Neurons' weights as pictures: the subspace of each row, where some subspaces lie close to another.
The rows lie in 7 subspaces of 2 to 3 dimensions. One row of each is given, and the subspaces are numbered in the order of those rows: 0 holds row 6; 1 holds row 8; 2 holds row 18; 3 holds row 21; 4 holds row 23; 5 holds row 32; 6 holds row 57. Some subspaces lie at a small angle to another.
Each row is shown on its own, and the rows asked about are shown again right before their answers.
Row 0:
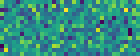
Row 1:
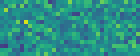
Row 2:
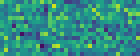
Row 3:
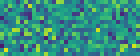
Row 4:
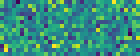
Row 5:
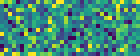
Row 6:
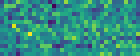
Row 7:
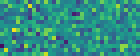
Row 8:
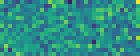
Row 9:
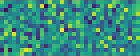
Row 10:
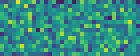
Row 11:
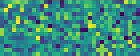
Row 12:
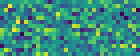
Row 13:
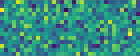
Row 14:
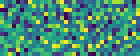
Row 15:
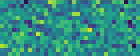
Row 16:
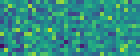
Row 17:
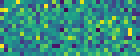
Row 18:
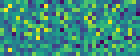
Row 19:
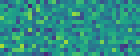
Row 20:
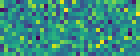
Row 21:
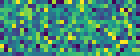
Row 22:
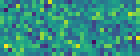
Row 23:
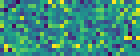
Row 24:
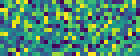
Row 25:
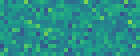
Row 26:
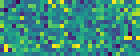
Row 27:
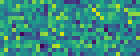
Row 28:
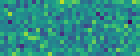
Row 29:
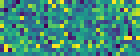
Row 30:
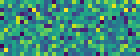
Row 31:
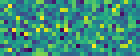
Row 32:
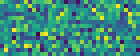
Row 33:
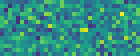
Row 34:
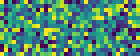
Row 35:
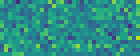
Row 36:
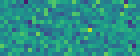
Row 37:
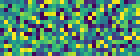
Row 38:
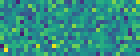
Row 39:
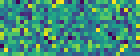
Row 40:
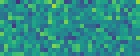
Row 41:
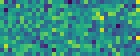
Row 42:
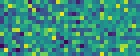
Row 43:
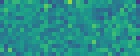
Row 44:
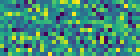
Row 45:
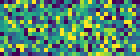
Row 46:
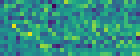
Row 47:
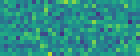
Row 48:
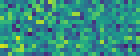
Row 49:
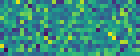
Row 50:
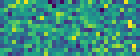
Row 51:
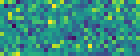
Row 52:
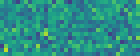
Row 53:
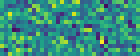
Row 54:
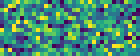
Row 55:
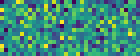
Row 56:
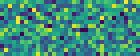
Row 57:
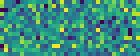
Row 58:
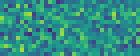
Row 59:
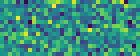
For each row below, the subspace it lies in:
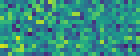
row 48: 5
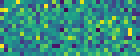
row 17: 6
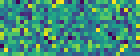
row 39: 3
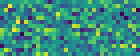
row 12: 4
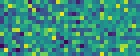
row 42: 0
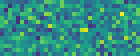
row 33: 6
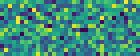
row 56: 6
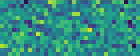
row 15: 1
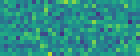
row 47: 5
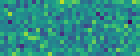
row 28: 0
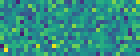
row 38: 4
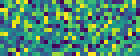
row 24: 2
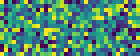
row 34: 1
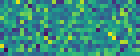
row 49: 3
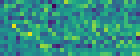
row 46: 0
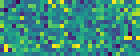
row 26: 4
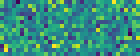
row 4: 4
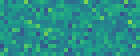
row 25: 1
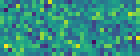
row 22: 3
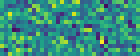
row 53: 5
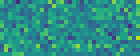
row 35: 3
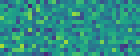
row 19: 5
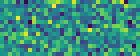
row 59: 1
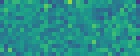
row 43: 1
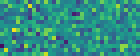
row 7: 5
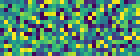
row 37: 2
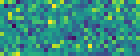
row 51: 0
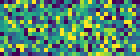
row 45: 0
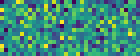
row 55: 2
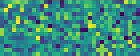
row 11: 6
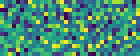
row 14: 2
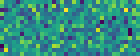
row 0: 6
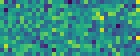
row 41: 1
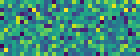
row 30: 6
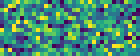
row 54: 4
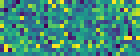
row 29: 4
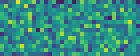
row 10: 5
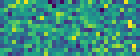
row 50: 3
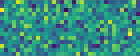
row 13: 2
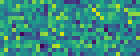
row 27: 0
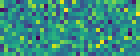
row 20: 2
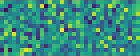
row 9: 2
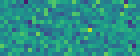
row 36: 1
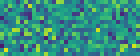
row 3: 3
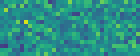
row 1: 1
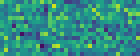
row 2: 0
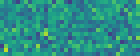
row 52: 3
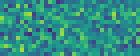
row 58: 3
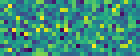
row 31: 2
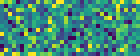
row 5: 0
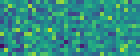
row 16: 0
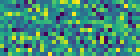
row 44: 5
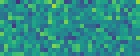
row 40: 5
